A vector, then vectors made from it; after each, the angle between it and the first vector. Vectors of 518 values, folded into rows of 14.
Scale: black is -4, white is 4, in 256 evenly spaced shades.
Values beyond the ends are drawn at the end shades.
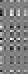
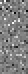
orthogonal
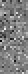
partly opposed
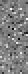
orthogonal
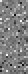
orthogonal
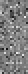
partly opposed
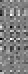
nearly parallel
